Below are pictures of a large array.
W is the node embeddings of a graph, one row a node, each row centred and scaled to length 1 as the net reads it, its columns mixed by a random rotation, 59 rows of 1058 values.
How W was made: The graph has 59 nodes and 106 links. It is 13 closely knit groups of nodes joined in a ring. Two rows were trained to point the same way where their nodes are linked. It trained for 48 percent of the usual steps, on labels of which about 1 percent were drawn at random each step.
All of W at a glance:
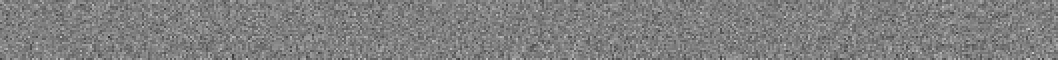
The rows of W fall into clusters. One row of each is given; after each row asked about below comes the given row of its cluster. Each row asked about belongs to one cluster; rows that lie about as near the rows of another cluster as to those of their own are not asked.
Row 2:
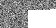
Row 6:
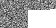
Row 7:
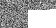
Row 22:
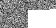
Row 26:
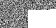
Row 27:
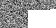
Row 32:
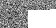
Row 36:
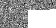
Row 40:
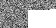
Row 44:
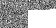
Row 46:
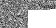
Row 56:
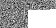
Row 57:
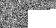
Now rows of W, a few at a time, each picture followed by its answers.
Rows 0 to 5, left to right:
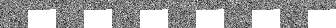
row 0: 2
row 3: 44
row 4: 7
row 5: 32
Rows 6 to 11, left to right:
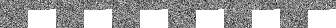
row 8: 7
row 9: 27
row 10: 36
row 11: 2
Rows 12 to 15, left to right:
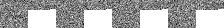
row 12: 46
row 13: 6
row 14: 6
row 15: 36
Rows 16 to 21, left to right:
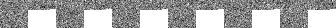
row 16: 46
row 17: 44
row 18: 6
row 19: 40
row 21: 36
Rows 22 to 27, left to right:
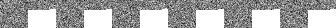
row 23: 40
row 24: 57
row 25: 6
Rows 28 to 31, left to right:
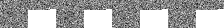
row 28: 22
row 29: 32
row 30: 6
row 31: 56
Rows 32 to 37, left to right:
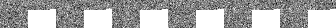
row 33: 57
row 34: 26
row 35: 44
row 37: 36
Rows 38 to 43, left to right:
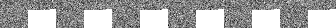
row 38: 36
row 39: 7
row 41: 2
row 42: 7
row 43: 32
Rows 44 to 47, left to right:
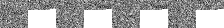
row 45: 46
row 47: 26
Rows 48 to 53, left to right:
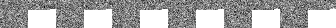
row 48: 46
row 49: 7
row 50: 26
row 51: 26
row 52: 27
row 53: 57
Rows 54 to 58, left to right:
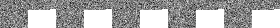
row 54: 27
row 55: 56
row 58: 22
